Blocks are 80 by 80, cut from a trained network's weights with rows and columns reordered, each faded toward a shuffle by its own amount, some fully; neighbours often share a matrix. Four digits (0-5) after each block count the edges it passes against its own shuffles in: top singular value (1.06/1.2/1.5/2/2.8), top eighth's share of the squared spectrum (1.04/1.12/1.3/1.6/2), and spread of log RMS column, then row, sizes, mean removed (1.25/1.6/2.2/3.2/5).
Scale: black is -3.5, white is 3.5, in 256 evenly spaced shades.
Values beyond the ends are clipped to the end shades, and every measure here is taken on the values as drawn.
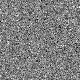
1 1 0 0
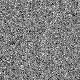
0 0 0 0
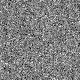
0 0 0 0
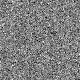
0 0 0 0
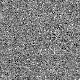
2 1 1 0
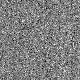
0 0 0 0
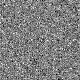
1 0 0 0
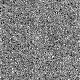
0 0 0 0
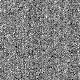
2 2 0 1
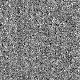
1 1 0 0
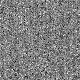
1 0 0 0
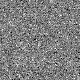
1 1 0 0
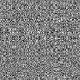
4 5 1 3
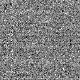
2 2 2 0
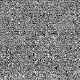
2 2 2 1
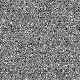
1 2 1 0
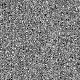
1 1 0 0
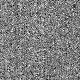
1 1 0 0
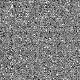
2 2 2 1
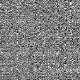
3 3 3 1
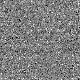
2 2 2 0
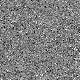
1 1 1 0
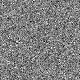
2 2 0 0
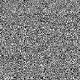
3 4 2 2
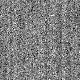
2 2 0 1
